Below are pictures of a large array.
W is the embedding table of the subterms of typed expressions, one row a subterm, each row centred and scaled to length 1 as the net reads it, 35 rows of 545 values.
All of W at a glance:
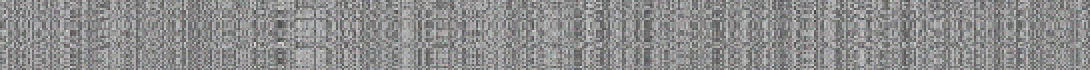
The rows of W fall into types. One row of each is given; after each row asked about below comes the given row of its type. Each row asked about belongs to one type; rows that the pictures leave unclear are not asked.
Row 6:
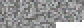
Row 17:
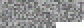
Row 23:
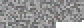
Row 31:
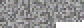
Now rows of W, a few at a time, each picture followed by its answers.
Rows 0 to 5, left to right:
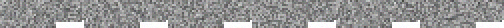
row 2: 23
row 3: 23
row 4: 17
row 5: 6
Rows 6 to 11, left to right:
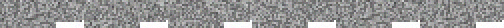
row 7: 31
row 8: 17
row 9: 23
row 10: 6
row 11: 31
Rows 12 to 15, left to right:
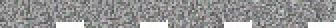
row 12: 31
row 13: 31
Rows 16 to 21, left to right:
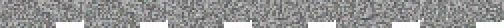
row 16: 17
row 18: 23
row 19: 31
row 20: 6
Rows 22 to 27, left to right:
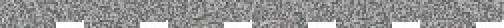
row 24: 6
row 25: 17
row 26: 31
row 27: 17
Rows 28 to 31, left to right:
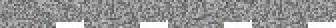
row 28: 17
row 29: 31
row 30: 6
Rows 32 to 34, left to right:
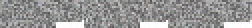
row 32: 17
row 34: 17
